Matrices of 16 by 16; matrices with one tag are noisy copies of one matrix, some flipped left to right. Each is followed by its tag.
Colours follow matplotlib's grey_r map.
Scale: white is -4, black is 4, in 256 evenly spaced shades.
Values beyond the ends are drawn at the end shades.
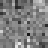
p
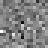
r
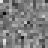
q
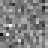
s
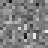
r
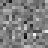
r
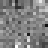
p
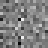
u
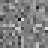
u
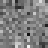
p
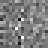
u
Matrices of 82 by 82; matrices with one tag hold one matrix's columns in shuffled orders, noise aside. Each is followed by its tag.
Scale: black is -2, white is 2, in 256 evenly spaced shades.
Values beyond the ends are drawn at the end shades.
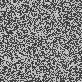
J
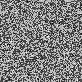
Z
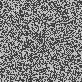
Z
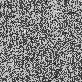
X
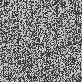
X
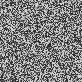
Z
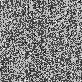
X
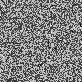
J
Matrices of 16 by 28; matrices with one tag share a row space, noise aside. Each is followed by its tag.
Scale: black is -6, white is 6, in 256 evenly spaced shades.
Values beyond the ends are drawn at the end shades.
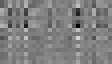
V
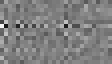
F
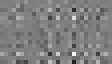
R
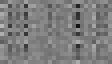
V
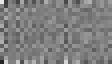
F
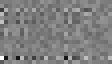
F
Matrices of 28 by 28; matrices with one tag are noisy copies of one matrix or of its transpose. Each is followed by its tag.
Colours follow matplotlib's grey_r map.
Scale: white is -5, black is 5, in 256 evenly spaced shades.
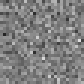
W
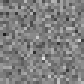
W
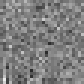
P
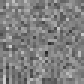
P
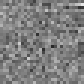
P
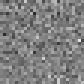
W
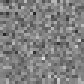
W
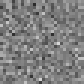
W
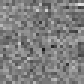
P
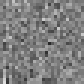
P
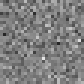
W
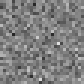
W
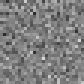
W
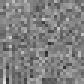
P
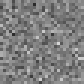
W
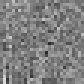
P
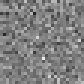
W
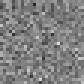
W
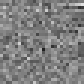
P
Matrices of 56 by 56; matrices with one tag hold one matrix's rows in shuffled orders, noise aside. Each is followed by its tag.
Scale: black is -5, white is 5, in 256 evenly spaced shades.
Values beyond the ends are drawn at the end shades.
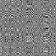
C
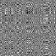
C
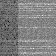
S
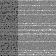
S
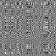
C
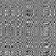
C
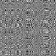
C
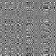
C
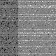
S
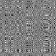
C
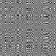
C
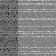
S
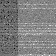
S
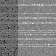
S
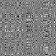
C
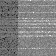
S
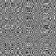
C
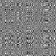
C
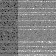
S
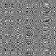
C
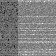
S
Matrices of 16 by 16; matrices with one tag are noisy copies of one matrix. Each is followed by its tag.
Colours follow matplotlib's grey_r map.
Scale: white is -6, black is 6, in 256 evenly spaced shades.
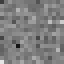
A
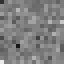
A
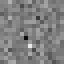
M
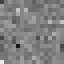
A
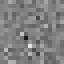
M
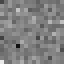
A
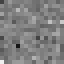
A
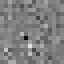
M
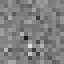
M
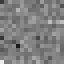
A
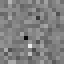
M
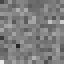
A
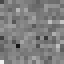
A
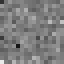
A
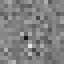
M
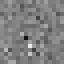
M
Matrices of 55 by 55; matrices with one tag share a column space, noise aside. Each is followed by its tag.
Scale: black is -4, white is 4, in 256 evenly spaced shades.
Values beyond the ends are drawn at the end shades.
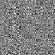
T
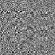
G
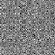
T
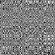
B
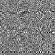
G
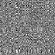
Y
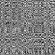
Y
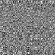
B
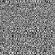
B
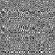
G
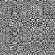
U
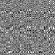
G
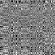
B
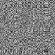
Y
